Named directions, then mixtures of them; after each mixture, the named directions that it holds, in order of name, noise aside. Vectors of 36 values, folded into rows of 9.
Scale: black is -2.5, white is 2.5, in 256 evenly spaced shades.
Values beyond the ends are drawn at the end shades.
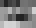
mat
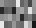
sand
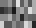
sand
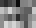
mat, sand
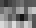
mat, sand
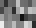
mat, sand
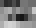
mat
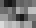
mat, sand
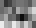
mat, sand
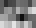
mat, sand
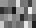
sand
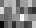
mat, sand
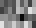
mat, sand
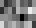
mat, sand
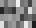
sand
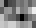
mat, sand
